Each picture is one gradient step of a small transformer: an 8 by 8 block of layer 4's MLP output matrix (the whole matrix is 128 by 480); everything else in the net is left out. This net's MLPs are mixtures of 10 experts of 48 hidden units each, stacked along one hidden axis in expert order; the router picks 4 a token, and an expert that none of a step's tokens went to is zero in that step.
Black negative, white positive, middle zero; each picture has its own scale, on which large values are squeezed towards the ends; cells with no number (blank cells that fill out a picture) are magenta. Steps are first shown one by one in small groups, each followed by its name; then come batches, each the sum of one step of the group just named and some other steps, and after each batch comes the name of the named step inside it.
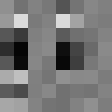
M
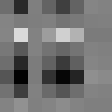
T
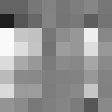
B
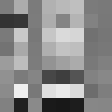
M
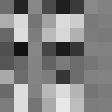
M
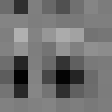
T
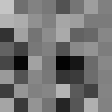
M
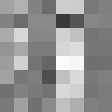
T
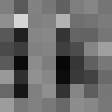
M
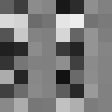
B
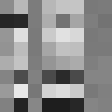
T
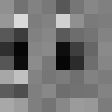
M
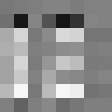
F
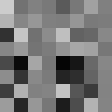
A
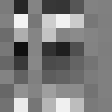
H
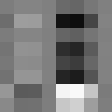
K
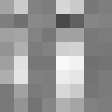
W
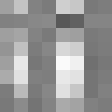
W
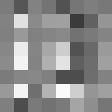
K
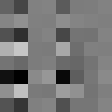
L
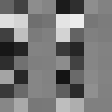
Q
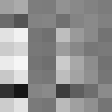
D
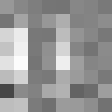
D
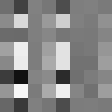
L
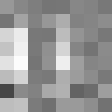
D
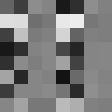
Q
